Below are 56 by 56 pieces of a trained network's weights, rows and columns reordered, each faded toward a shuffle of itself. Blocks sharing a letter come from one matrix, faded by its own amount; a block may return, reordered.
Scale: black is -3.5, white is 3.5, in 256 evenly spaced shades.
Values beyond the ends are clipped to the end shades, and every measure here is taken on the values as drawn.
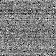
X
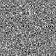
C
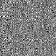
C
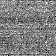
X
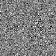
C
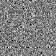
C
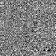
C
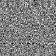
C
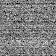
X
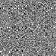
C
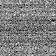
X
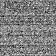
X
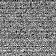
X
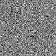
C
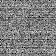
X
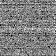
X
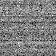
X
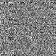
C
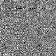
C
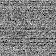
X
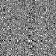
C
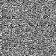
C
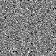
C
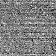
X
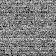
X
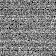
X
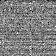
X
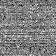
X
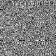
C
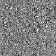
C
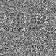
C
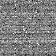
X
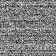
X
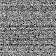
X
